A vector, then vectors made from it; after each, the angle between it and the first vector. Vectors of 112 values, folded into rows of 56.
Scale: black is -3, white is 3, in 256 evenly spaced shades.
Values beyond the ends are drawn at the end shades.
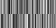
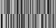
partly aligned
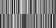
partly opposed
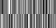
nearly opposite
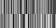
partly aligned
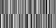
nearly opposite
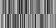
partly aligned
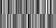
partly aligned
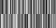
nearly opposite
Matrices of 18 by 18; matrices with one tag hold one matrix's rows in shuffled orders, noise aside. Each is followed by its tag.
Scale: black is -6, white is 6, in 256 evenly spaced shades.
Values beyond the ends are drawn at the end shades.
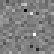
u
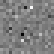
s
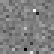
u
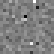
u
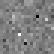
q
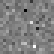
u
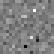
u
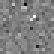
u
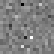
s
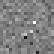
u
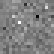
q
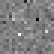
q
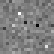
q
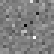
u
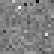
q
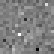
q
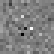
s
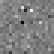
s
